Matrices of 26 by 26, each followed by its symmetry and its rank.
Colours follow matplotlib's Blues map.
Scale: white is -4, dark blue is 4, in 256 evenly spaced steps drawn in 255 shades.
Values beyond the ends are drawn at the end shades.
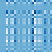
neither, rank one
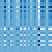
neither, rank one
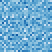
neither, rank five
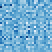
neither, rank five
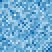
symmetric, full rank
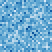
symmetric, full rank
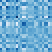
symmetric, rank two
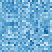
neither, rank five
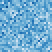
symmetric, full rank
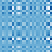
neither, rank one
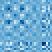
symmetric, rank two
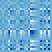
symmetric, rank two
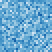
symmetric, full rank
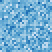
symmetric, full rank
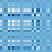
neither, rank one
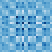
symmetric, rank two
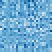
neither, rank five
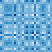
symmetric, rank two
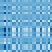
neither, rank one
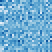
neither, rank five
